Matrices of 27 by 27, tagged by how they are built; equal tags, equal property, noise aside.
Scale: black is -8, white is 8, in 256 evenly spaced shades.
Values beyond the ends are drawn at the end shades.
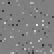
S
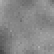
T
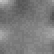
T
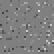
S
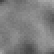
T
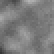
T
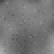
T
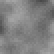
T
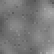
T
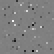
S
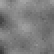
T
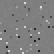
S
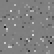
S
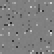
S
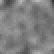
T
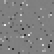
S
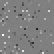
S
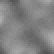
T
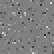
S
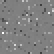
S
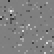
S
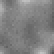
T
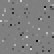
S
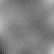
T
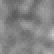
T
